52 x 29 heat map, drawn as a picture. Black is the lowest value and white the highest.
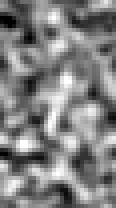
Ninth with the highest average: centre. Lone odd cells: none. Mirror symmetry: none. Grain: blotchy. Ninth with the lowest average: top left.
